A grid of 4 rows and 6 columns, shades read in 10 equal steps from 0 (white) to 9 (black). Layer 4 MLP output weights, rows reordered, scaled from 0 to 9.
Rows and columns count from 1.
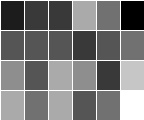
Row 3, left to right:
4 6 3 4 7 2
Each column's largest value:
8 7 7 7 7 9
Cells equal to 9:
1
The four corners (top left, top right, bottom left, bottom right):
8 9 3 0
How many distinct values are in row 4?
4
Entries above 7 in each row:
2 0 0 0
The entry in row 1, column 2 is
7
